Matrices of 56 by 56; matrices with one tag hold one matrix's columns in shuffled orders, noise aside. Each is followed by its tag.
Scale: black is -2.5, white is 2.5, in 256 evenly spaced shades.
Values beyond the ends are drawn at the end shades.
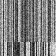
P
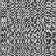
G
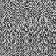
G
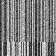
P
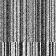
P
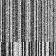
P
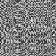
G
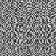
G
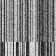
P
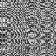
G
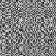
G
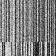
P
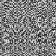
G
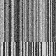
P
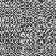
G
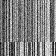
P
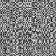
G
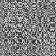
G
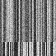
P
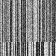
P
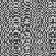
G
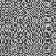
G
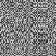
G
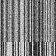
P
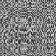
G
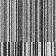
P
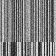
P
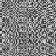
G
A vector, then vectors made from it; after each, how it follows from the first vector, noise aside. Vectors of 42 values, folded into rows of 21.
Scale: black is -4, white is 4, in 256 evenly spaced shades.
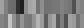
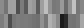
reversed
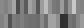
reversed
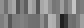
reversed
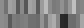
reversed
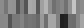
reversed
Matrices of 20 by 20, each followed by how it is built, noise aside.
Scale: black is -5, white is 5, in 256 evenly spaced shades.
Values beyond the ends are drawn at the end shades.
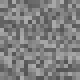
noise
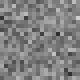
noise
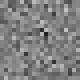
noise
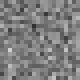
noise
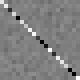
diagonal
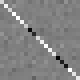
diagonal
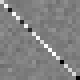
diagonal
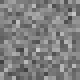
noise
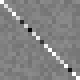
diagonal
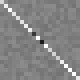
diagonal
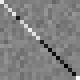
diagonal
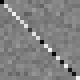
diagonal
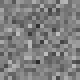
noise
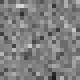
noise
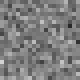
noise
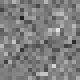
noise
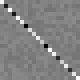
diagonal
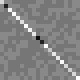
diagonal
